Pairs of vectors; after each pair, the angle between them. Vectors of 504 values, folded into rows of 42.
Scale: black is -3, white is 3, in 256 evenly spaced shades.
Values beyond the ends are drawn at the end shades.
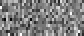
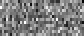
partly aligned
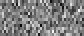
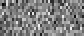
partly aligned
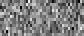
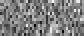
partly opposed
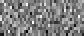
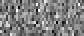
orthogonal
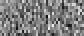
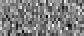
nearly parallel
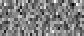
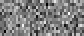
partly aligned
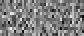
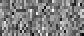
partly opposed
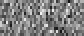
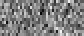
nearly opposite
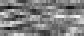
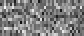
partly opposed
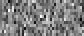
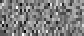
orthogonal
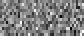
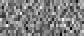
partly aligned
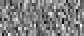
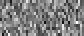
nearly parallel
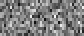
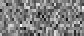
partly aligned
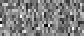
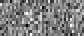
orthogonal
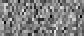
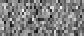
nearly parallel
